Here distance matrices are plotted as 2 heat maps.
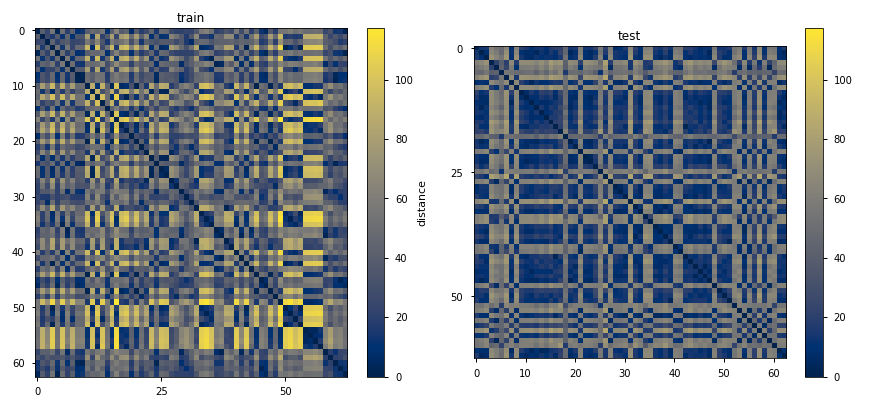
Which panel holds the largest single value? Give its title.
train
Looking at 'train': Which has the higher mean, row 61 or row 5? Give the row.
5
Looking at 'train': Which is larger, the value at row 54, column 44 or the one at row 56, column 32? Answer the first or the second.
the second
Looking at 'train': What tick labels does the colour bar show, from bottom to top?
0, 20, 40, 60, 80, 100
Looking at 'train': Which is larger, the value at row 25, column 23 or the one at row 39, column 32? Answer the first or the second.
the second
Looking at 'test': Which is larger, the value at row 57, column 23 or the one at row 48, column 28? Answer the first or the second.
the first
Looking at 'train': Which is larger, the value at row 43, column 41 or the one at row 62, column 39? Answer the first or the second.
the second
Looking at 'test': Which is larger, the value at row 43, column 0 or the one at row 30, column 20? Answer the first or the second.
the first
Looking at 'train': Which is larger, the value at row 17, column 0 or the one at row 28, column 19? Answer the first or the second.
the first
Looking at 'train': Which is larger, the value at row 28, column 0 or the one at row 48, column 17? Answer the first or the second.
the second
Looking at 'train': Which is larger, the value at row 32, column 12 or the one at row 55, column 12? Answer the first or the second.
the first
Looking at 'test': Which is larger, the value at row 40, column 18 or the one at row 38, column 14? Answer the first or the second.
the first
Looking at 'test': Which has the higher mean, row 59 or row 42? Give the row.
59
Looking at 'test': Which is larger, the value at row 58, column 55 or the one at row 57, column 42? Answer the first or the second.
the second
